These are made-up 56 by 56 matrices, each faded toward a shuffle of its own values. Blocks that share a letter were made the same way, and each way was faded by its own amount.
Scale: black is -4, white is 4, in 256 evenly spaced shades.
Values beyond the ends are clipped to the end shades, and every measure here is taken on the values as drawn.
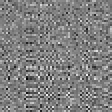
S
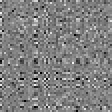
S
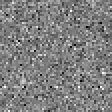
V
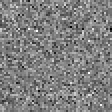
V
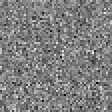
V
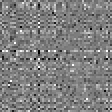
S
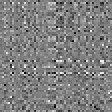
S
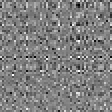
S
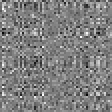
S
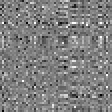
S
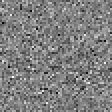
V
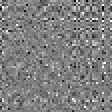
S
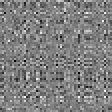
S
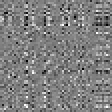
S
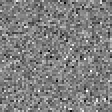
V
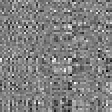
S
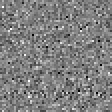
V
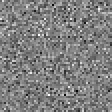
V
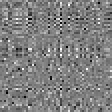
S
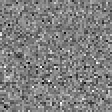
V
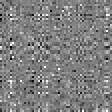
S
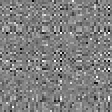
S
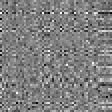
S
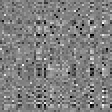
S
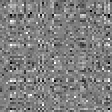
S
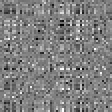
S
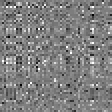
S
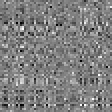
S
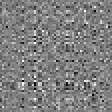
S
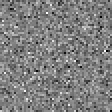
V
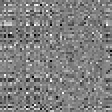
S
